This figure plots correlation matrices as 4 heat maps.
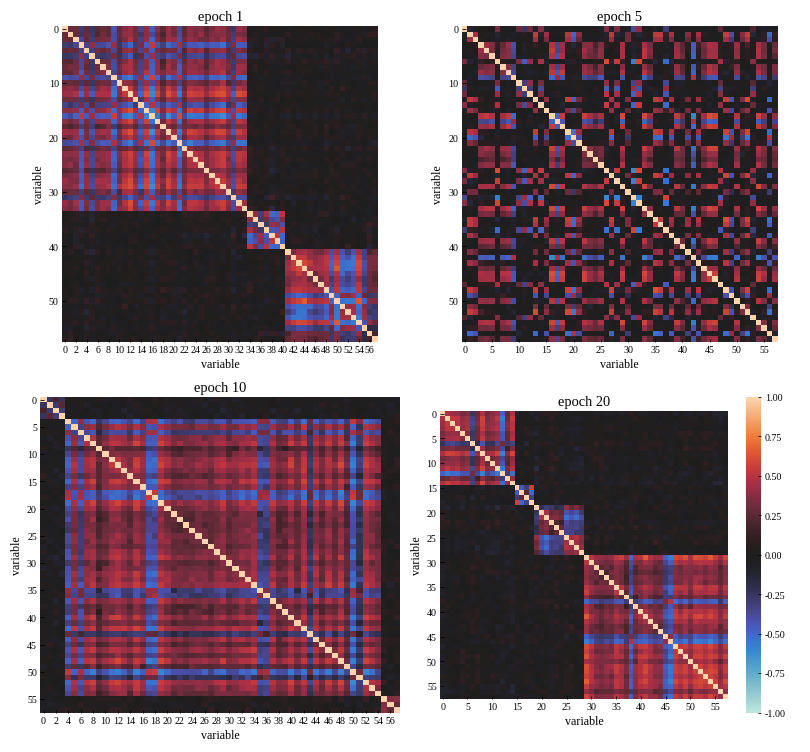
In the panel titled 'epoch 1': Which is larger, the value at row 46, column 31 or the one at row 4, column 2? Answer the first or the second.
the second
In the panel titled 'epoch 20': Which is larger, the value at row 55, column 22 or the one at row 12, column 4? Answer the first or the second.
the first
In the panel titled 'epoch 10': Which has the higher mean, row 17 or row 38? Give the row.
38
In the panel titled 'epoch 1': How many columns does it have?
58
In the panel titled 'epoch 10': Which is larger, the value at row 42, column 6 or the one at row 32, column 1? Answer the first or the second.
the second
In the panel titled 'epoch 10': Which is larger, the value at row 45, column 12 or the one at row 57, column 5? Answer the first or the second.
the first
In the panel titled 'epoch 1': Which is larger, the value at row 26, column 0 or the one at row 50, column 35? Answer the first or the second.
the first
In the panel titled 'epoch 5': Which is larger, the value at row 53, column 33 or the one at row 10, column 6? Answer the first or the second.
the second
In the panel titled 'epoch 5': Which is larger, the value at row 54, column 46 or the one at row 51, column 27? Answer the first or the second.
the first
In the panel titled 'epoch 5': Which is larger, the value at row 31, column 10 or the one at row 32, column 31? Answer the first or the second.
the first
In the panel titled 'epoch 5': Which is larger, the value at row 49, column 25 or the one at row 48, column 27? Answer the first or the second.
the second
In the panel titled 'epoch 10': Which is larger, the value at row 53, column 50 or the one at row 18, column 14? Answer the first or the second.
the second
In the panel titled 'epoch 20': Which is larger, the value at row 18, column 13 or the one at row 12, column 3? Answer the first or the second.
the first
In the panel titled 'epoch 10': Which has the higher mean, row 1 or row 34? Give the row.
34
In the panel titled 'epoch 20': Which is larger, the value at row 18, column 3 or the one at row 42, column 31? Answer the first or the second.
the second
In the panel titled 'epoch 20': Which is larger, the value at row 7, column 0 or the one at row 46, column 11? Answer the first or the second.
the first
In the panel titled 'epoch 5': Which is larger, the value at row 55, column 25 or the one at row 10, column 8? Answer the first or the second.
the first
